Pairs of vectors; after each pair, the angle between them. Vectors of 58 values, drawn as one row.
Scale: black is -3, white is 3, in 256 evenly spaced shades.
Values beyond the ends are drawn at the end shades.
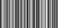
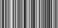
orthogonal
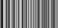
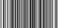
partly opposed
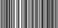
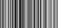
nearly opposite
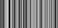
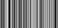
nearly parallel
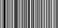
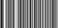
nearly opposite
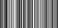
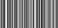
partly opposed
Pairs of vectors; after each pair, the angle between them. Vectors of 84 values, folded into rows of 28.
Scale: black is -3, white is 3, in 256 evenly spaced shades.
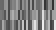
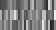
partly aligned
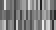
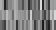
nearly opposite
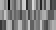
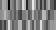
nearly parallel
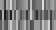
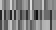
nearly parallel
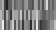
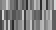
partly opposed
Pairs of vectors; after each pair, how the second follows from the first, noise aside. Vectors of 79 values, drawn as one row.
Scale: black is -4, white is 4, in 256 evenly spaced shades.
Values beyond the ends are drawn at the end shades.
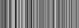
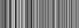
copied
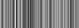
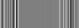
partly zeroed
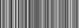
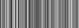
copied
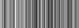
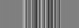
partly zeroed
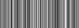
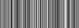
copied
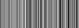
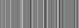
partly zeroed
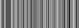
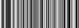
scaled up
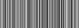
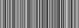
copied
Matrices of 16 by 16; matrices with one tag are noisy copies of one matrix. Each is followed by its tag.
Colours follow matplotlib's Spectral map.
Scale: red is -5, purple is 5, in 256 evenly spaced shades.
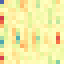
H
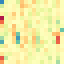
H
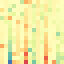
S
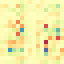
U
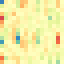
H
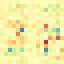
U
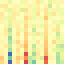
S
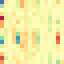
H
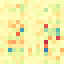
U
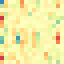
H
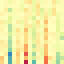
S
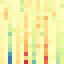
S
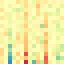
S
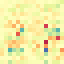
U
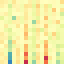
S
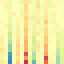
S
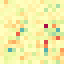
U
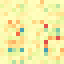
U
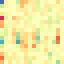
H
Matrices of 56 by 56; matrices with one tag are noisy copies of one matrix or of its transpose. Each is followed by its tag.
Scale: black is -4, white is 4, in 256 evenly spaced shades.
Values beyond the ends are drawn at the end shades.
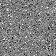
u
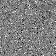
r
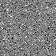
u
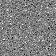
u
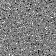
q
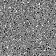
u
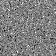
q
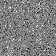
u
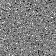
q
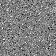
u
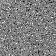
q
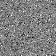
r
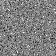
q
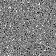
u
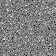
u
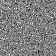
q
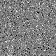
u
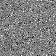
r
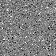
u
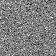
q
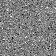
u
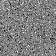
q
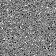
u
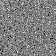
q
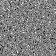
q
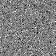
r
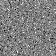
q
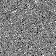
r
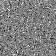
q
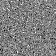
q
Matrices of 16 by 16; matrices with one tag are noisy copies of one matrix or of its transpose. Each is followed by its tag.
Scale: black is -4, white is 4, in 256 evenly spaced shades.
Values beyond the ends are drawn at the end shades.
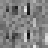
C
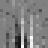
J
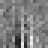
J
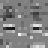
C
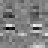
C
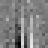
J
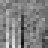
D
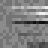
D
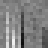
D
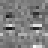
C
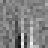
J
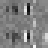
C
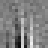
J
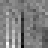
D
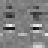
C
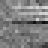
D
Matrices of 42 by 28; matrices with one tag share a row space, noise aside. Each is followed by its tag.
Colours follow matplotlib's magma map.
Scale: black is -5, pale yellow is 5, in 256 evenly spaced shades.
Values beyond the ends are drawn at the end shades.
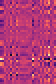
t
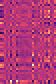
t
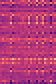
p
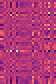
t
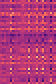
p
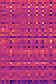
p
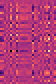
t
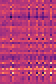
p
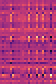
p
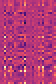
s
